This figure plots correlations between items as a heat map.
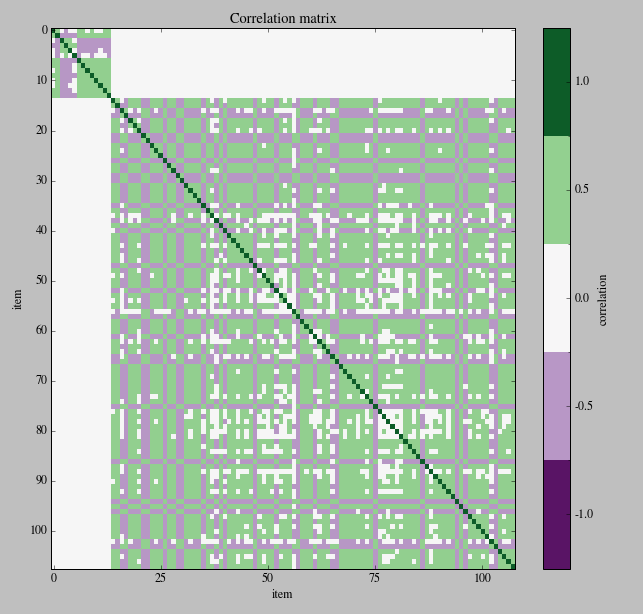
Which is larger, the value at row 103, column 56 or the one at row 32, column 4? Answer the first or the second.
the first
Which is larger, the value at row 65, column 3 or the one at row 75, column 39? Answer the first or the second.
the first
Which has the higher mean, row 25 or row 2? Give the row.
25
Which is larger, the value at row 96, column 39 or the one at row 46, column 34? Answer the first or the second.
the second
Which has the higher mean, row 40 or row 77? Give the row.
77
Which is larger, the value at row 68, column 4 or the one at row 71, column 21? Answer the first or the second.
the first
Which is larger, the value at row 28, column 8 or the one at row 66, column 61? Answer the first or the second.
the second
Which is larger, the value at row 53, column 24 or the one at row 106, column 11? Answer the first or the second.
the first
